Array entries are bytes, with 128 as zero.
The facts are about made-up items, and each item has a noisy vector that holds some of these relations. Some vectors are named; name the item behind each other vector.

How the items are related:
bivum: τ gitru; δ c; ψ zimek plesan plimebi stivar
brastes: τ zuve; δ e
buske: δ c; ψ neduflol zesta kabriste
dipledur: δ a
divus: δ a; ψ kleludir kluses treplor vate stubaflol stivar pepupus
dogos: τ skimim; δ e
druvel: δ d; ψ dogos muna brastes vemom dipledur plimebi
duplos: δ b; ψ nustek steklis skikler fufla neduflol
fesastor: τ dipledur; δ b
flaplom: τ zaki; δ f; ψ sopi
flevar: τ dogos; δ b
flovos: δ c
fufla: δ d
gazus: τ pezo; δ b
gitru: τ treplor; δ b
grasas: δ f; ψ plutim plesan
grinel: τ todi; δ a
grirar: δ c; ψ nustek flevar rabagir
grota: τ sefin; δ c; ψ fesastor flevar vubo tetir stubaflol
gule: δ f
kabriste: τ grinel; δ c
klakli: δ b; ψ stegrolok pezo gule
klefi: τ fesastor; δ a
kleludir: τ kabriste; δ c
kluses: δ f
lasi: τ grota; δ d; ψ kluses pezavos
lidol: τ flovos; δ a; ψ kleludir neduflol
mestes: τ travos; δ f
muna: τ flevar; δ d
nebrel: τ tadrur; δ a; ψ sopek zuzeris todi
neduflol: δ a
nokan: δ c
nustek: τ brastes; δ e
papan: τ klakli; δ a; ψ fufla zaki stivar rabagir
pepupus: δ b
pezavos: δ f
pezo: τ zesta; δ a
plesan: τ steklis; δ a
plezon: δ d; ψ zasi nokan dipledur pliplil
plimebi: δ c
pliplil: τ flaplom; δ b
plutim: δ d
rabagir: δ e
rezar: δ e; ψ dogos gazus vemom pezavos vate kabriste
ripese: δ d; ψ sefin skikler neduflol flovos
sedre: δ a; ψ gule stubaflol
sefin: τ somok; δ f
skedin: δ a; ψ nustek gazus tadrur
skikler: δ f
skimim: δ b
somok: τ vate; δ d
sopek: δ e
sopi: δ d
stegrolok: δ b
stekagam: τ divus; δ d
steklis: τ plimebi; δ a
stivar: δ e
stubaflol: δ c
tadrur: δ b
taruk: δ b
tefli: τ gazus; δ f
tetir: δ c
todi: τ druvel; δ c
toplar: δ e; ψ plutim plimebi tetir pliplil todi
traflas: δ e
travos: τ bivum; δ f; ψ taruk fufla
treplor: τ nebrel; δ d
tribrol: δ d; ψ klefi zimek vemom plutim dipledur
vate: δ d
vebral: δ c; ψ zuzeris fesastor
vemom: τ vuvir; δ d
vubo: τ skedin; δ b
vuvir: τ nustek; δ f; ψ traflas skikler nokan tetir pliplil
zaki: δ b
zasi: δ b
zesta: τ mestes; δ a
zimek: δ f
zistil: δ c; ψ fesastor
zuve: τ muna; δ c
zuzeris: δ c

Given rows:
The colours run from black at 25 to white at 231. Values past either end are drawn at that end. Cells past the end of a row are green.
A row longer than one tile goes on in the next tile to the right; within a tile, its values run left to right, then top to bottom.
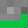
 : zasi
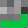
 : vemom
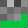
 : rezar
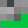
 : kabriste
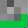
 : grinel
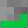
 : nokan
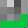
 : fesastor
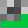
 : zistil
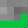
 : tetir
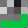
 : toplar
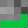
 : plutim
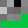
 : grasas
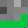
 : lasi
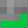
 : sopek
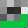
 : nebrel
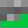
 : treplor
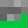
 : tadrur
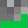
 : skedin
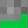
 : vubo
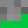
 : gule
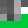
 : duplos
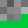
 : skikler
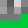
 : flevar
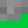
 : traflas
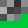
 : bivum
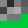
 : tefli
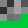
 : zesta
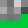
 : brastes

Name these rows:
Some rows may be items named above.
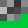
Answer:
bivum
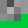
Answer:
grinel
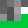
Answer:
lidol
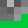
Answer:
papan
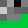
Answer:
tribrol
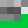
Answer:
grota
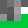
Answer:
lidol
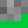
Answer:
steklis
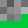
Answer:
skikler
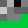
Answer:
tribrol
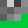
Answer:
divus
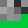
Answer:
plimebi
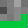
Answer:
lasi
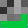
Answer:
zesta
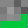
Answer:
zimek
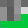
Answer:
buske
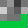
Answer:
plezon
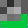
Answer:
gazus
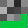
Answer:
bivum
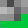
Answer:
todi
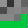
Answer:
mestes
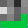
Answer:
druvel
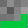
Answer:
grirar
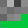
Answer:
klakli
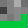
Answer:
lasi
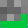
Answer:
gitru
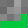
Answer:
fufla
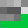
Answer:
grota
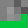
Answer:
zimek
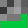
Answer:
pezo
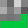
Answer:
brastes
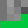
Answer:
stivar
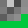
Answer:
sedre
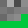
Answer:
klakli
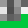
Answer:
vuvir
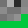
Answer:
flaplom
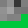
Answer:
pliplil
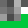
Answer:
ripese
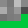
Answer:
dogos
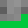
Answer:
rabagir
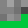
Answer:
stubaflol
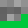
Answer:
tadrur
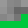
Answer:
zuzeris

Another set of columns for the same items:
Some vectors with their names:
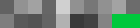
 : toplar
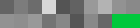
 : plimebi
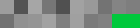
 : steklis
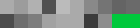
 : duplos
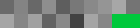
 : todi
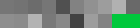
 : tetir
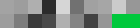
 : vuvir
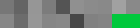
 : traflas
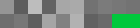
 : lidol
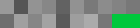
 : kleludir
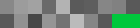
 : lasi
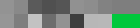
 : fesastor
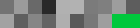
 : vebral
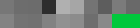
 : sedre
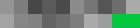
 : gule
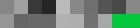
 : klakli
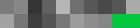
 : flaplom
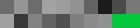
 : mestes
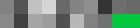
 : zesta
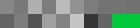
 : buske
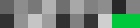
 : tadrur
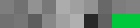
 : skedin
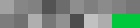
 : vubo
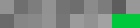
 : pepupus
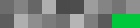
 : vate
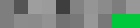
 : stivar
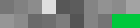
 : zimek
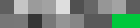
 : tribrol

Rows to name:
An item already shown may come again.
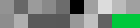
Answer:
vemom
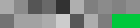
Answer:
flevar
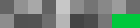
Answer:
toplar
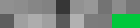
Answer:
fufla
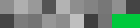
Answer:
ripese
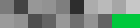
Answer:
brastes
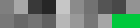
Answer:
klakli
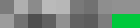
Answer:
grasas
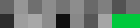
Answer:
treplor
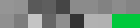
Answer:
fesastor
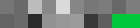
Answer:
rezar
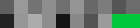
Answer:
treplor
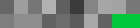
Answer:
plutim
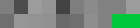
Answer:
stivar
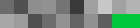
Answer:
brastes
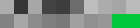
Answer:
nustek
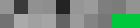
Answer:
neduflol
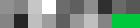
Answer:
gazus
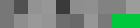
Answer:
stivar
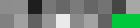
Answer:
skimim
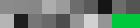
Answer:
tefli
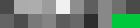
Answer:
bivum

